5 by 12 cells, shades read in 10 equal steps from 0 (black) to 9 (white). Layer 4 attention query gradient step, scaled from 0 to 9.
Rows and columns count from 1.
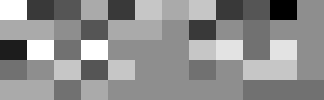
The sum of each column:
26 28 23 27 25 28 26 25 25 22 24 24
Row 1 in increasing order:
0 2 2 2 3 3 5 6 6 7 7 9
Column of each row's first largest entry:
1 1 2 3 1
